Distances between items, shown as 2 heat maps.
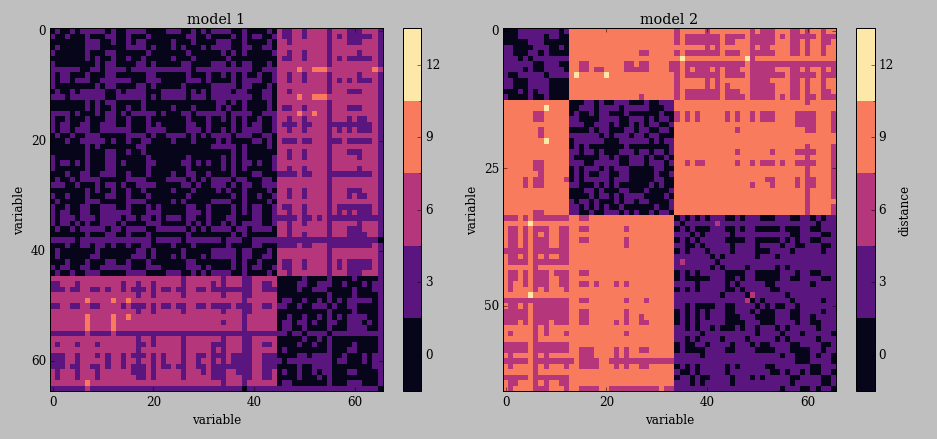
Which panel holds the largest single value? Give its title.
model 2
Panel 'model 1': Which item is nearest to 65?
38
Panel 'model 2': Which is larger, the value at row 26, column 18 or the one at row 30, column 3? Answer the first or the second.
the second
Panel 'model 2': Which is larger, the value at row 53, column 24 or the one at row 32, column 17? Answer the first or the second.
the first
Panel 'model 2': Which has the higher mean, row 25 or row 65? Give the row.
25
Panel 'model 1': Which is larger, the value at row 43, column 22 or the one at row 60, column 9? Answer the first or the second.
the second
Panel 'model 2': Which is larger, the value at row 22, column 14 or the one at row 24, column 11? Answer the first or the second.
the second
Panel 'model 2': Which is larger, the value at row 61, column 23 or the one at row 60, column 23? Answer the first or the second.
the first
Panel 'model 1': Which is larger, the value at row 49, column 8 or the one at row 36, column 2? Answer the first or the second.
the first
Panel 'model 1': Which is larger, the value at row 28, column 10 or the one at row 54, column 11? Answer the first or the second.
the second
